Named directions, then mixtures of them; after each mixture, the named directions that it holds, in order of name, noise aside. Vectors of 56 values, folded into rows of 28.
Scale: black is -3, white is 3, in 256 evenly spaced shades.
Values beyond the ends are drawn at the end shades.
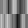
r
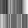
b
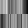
b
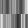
b, r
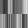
b, r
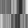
b, r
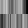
b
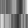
b, r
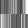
b, r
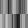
r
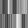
b, r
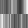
b, r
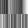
b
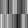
r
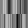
b, r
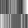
b, r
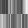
b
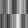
r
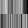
b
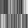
b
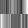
b, r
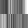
b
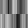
r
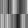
r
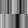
r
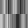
r
